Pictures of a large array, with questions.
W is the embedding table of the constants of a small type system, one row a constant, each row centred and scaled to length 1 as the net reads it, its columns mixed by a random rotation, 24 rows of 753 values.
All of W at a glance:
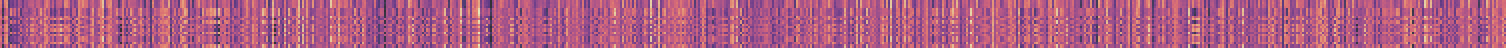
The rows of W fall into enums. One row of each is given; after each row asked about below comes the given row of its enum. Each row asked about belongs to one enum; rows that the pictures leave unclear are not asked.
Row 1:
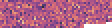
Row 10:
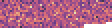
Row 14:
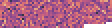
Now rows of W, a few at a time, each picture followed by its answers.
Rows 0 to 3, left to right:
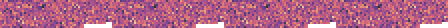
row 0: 1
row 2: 1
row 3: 1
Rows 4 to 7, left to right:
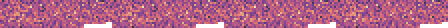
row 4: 10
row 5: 10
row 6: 10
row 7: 10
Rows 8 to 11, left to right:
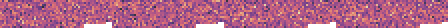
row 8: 1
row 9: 14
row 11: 10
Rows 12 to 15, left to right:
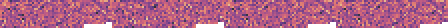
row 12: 14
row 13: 1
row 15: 14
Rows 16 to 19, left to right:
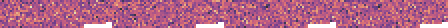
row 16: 10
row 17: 14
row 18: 1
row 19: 1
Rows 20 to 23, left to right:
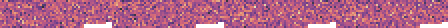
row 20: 1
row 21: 14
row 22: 10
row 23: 10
